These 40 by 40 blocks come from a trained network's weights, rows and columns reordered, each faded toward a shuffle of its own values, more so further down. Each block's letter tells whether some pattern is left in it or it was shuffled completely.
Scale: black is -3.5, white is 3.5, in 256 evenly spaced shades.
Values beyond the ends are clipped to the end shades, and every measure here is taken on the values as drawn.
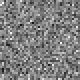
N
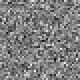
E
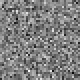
E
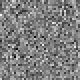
N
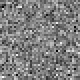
N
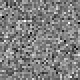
E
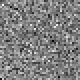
E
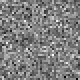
E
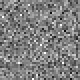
E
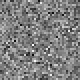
E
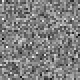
E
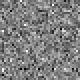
N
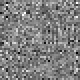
N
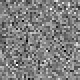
E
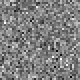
E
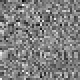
N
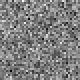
E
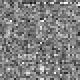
N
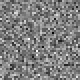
E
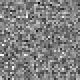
N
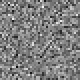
E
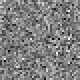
E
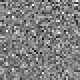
N
